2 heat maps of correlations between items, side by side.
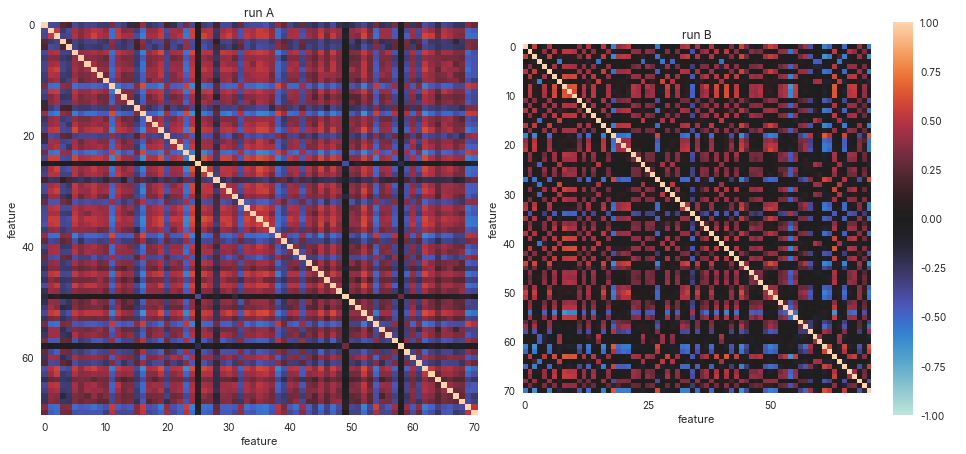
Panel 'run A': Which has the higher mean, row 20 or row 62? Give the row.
62
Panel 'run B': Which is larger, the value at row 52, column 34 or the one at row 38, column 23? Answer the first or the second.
the second
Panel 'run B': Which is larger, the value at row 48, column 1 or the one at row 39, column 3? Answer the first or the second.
the first
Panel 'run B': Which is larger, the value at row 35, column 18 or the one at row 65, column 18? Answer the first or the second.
the second
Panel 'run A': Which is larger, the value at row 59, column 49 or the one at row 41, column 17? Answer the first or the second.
the second
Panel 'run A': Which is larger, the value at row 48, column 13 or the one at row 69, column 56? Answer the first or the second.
the first
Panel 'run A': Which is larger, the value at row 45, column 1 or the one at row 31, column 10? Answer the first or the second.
the first
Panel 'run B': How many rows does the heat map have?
71
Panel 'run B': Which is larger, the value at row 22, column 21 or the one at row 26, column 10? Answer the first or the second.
the second
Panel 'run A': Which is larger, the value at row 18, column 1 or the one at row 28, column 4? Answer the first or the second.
the first
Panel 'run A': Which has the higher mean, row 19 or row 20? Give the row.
19
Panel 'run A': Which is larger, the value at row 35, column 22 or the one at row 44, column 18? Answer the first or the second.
the first
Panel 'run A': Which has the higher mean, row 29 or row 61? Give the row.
29
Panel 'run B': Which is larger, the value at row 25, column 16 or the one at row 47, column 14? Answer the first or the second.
the second
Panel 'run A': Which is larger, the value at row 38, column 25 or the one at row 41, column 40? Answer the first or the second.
the second
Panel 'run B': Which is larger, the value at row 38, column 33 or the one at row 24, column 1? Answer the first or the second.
the first
